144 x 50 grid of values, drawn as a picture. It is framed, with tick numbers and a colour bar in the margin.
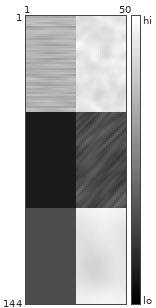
It is made of 3 by 2 panels. Panel 1,1: high, streaked across, faint in contrast. Panel 1,2: very high, blotchy, faint in contrast. Panel 2,1: very low, flat. Panel 2,2: low, slanting up to the right, faint in contrast. Panel 3,1: low, flat. Panel 3,2: very high, smooth, faint in contrast.
